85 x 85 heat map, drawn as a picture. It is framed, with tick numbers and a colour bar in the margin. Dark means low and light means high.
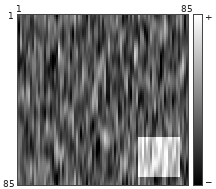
Ninth with the highest average: bottom right. Odd patch: higher, in the bottom right. Grain: streaks running down. Mirror symmetry: none.
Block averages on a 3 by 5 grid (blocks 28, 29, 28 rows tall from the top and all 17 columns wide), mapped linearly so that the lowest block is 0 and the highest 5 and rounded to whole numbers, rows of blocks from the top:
00000 | 00000 | 10045
